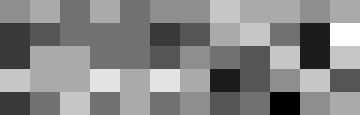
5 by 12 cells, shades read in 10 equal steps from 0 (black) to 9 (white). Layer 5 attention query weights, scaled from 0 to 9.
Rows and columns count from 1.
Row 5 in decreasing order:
7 6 6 5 5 4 4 4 4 3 2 0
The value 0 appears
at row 5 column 10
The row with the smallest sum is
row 2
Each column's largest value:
7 6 7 8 6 8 6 7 7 7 7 9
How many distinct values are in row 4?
6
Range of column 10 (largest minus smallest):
7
